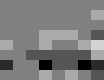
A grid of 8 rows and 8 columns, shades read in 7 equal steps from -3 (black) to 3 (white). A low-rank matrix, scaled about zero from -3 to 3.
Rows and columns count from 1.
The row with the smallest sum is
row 7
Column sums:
-1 0 -1 -1 -1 0 -3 0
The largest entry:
2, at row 5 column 8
